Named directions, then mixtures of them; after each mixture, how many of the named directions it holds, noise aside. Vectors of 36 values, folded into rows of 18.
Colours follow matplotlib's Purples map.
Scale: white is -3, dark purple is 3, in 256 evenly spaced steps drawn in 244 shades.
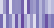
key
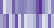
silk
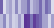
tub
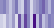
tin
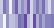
two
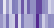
three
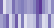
one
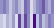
one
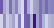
three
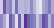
one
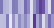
two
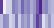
two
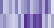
one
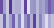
one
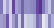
one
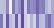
two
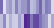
one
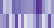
one
